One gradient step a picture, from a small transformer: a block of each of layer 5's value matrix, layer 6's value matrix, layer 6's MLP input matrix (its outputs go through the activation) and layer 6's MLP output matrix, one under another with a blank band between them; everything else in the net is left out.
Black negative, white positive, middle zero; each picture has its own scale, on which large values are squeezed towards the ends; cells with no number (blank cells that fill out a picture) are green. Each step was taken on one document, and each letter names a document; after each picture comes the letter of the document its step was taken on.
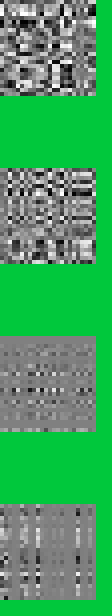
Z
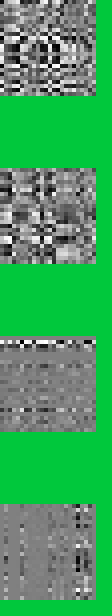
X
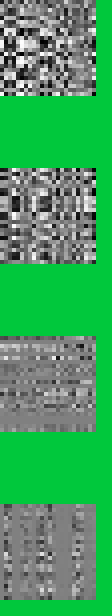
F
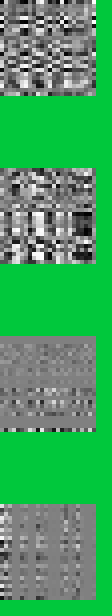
Z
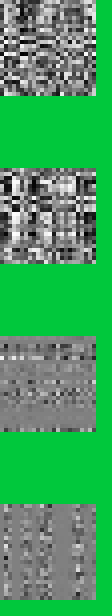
F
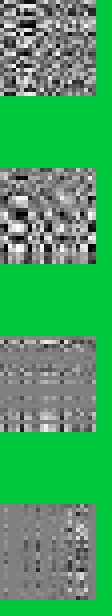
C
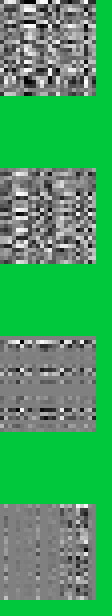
C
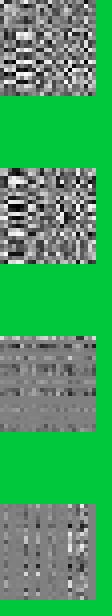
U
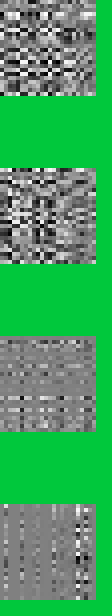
X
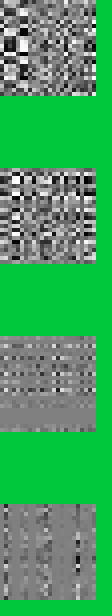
F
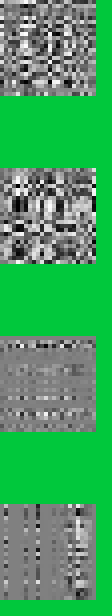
C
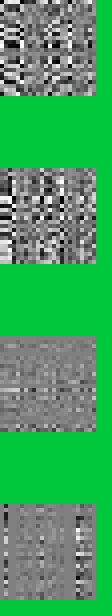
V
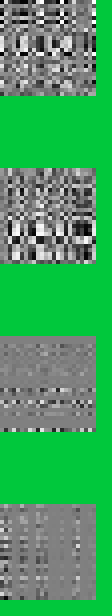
Z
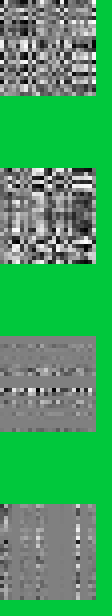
Z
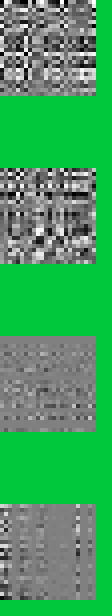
Z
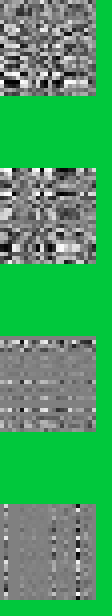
X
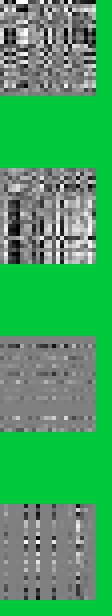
U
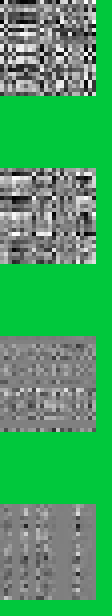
F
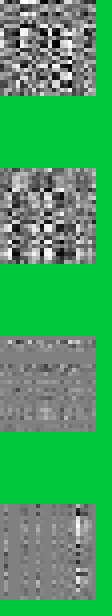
C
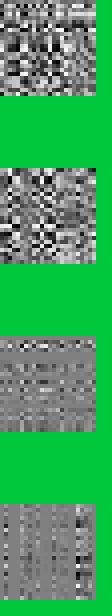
X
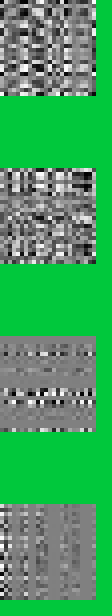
Z
